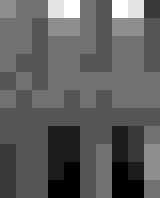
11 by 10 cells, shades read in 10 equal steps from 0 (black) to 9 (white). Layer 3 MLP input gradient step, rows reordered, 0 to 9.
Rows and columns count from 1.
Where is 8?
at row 1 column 4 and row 1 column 9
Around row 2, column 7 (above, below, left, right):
3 3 4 5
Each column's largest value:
5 4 4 8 9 4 4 9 8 5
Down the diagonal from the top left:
5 4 3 4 4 4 3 1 2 5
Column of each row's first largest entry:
5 4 1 1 2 1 1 10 10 10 7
